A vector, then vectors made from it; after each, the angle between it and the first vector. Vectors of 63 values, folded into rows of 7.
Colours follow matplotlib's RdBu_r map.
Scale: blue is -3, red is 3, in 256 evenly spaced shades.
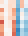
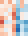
nearly parallel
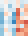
nearly opposite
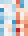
nearly opposite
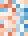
partly aligned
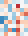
partly opposed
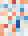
partly aligned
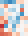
orthogonal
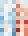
nearly opposite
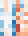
nearly opposite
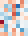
partly aligned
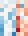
nearly opposite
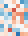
orthogonal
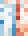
nearly opposite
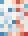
partly opposed
